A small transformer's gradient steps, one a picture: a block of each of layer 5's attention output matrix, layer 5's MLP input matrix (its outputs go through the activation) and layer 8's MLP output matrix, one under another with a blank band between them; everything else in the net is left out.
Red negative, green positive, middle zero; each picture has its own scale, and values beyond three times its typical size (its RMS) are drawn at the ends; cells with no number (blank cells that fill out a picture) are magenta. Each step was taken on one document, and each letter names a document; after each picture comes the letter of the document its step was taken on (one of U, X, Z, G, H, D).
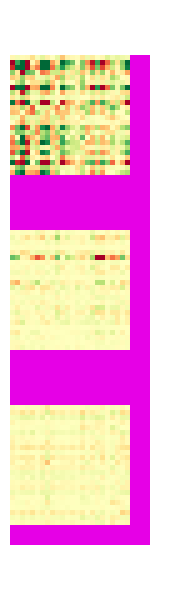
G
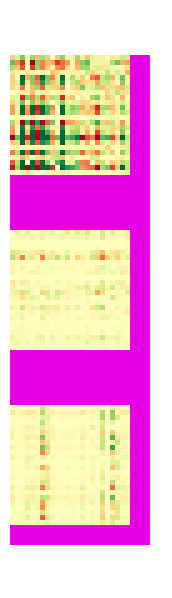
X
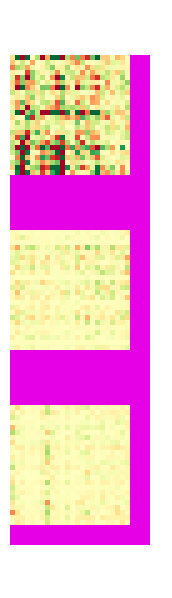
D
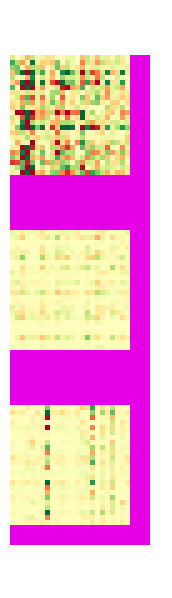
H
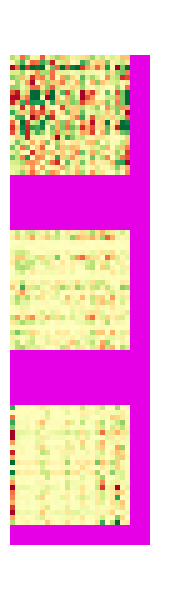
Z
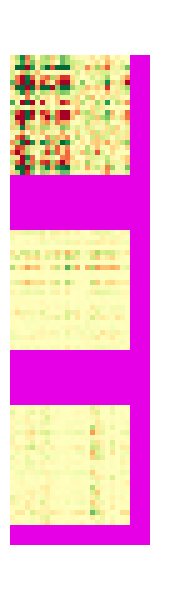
G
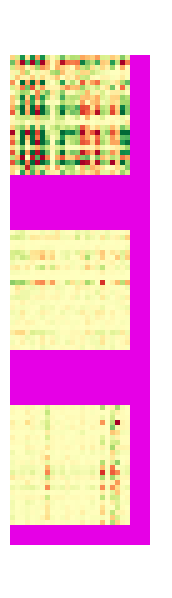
X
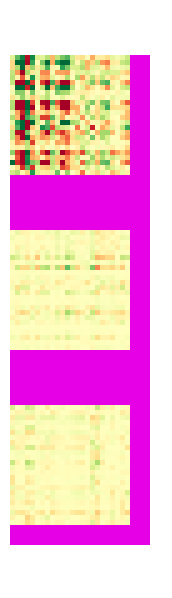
G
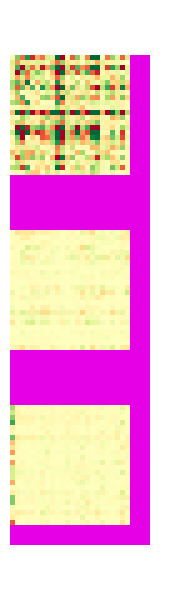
D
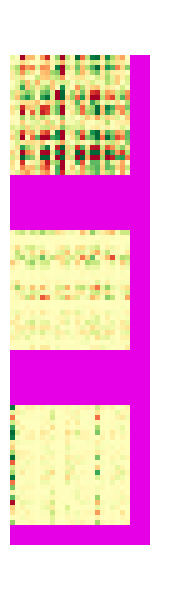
D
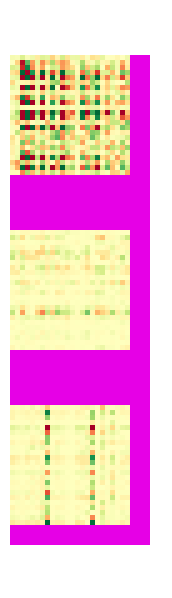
H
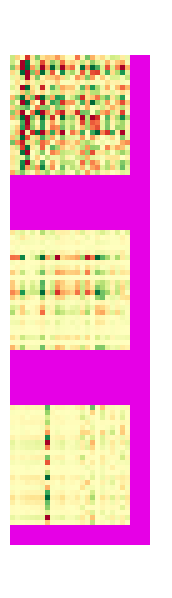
H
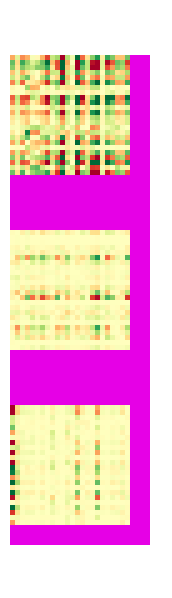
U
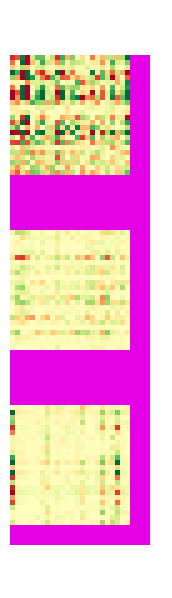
Z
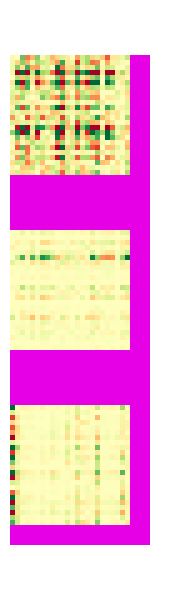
D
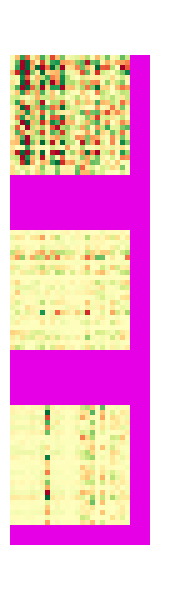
H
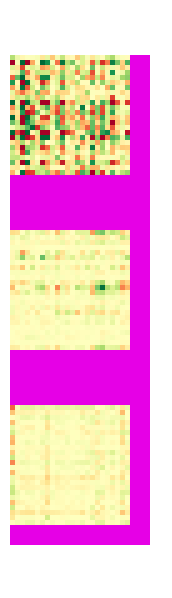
G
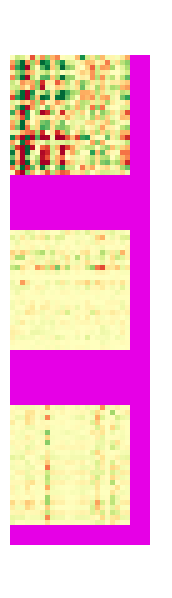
G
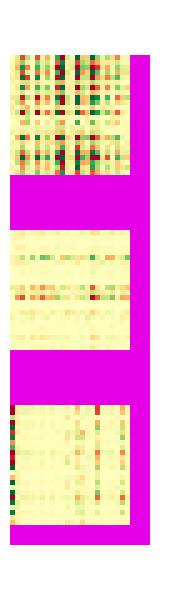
U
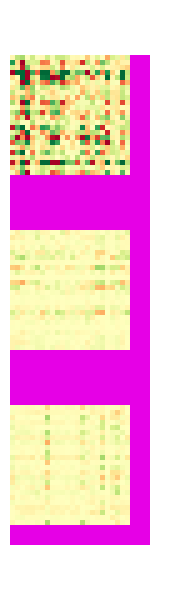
G
